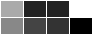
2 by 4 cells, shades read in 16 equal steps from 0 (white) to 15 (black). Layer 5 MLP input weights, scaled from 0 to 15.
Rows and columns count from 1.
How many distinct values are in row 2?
4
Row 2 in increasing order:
7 11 12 15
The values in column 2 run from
11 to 13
